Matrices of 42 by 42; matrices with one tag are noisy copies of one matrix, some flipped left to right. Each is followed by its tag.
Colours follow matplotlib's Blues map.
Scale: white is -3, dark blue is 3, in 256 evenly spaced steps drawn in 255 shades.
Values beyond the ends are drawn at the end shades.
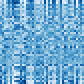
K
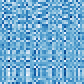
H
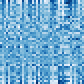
K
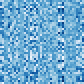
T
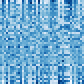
K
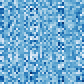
T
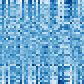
K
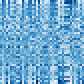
K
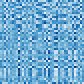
H
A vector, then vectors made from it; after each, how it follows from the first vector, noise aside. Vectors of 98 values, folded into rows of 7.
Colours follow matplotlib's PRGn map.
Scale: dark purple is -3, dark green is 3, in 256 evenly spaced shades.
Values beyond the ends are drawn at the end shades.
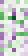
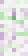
shrunk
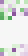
partly zeroed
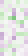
shrunk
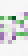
partly zeroed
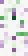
partly zeroed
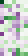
wrapped around
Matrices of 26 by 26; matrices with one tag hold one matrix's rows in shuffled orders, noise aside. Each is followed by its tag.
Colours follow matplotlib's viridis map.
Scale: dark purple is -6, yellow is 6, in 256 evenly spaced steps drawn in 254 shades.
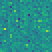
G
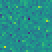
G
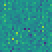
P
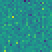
P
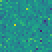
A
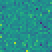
A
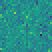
A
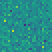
P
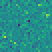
G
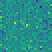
A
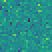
G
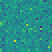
A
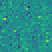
G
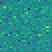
G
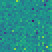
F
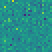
P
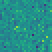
F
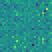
F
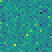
A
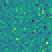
F
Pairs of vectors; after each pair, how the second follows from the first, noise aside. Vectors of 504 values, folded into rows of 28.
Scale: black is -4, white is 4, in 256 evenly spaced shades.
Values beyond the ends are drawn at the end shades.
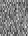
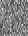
reversed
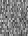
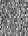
reversed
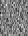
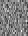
reversed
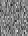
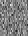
reversed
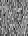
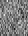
sign-scrambled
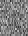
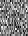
scaled up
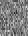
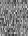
sign-scrambled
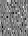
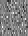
negated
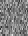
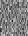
sign-scrambled
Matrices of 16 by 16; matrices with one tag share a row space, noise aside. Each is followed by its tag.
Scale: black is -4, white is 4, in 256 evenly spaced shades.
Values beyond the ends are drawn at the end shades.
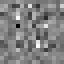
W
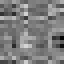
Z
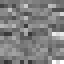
Z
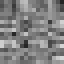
Z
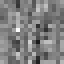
W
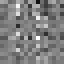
W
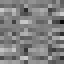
Z
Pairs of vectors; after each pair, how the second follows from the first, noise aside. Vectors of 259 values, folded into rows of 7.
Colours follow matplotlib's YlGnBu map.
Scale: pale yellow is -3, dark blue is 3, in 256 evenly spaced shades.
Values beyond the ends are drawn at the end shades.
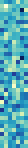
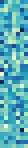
wrapped around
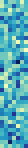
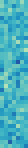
shrunk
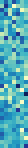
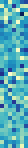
wrapped around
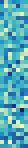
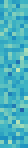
shrunk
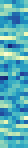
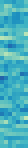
shrunk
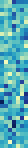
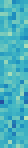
shrunk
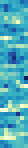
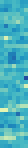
shrunk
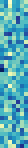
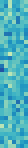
shrunk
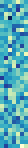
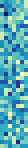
wrapped around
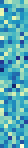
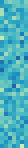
shrunk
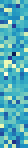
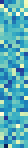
wrapped around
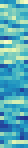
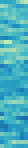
shrunk
